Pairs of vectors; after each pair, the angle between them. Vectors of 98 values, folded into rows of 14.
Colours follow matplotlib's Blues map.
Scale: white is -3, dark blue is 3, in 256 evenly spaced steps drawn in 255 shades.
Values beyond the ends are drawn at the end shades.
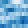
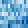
partly aligned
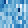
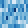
orthogonal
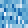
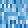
partly opposed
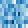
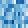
nearly parallel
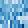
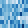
nearly parallel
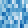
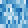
orthogonal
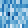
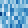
nearly opposite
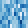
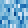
nearly parallel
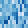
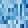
partly aligned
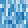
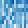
partly opposed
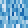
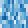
orthogonal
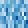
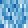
partly opposed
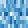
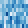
partly aligned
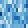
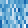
partly opposed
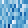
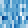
orthogonal
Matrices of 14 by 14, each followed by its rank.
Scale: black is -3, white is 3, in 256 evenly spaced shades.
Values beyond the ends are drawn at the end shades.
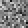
full rank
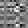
two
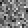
full rank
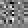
two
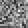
full rank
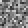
full rank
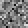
full rank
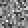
full rank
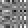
two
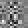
two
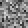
full rank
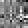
two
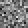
full rank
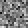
full rank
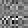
two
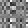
two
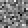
full rank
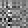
two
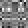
two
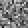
full rank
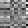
two
